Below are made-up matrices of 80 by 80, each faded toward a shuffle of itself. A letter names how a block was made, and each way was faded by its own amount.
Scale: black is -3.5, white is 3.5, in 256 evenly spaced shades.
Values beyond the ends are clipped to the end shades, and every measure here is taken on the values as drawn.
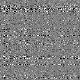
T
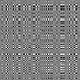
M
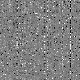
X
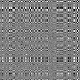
M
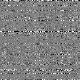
T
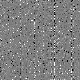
X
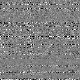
T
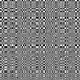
M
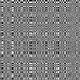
M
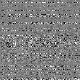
T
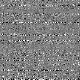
T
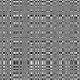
M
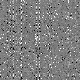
X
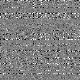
T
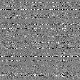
T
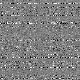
T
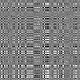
M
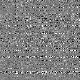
T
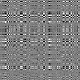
M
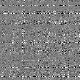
T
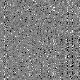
X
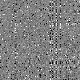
X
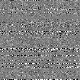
T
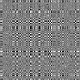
M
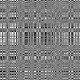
M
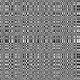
M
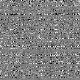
T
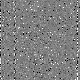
X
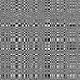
M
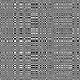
M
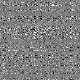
T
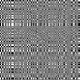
M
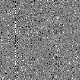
X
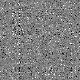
X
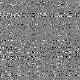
T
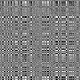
M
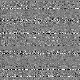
T
